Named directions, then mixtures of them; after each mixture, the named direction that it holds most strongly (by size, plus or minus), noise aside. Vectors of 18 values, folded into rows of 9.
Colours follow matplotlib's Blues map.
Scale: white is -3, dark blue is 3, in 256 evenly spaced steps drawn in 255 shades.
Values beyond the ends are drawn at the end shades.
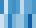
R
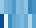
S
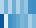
S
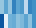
S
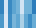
R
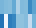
S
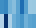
S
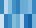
R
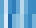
R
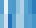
R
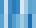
R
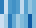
R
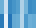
S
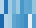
R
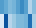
S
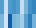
R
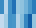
R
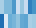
S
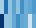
R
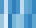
R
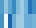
S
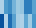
S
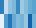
R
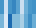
R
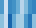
R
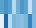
S
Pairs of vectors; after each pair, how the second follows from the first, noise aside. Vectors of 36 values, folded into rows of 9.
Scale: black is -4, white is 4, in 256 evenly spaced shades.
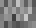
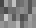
wrapped around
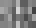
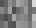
wrapped around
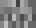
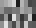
scaled up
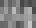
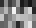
scaled up
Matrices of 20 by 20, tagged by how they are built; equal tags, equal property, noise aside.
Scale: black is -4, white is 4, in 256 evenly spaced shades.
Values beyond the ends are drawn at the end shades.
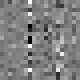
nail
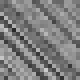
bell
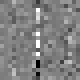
nail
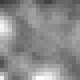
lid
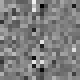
nail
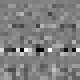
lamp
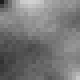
lid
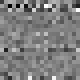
lamp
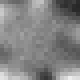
lid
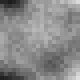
lid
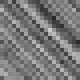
bell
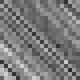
bell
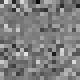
lamp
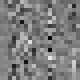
nail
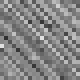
bell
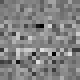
lamp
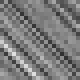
bell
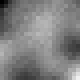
lid
